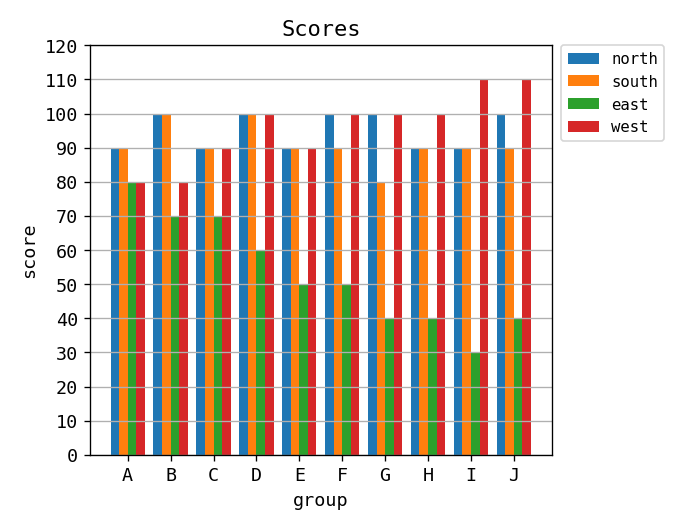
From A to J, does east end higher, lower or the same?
lower
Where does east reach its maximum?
A
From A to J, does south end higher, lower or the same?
the same
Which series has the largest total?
west
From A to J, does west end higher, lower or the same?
higher
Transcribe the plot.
Title: Scores
x-axis: group, ticks A B C D E F G H I J
y-axis: score, ticks 0 10 20 30 40 50 60 70 80 90 100 110 120
Legend: north, south, east, west
Values:
north: 90 100 90 100 90 100 100 90 90 100
south: 90 100 90 100 90 90 80 90 90 90
east: 80 70 70 60 50 50 40 40 30 40
west: 80 80 90 100 90 100 100 100 110 110
